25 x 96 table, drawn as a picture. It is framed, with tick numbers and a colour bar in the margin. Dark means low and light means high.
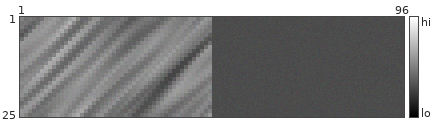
It is made of 1 by 2 panels. Panel 1,1: middling, slanting up to the right. Panel 1,2: low, flat.
